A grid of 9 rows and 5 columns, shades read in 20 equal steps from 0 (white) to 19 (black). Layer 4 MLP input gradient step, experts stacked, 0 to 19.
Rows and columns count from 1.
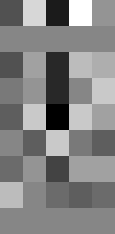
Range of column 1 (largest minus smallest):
8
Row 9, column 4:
9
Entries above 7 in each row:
3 5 2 4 2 4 3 4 5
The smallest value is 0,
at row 1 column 4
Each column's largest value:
13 12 19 12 12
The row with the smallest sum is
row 1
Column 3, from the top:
17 9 16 16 19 4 14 11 9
